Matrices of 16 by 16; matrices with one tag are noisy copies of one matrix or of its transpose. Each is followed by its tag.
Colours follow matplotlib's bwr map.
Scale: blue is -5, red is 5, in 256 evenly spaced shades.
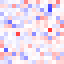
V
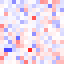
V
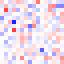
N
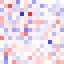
N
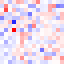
N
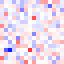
V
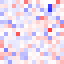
V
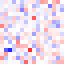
V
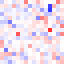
V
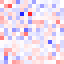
N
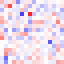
N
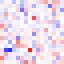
V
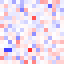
V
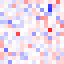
V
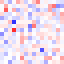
N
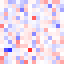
V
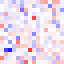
V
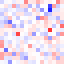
V
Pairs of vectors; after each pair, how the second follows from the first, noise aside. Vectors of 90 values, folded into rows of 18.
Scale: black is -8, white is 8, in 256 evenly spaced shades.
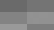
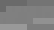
partly zeroed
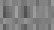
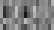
scaled up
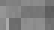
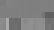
partly zeroed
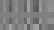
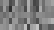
scaled up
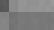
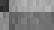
scaled up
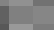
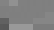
partly zeroed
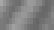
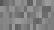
sign-scrambled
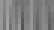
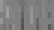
partly zeroed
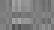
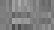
copied
